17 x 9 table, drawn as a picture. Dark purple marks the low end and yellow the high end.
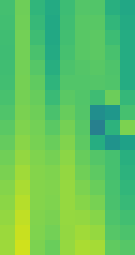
Mirror symmetry: none. Calmest part: bottom middle. Odd patch: rougher, in the middle right. Roughest part: middle right. Ninth with the lowest average: middle right. Slope: up to the bottom left.
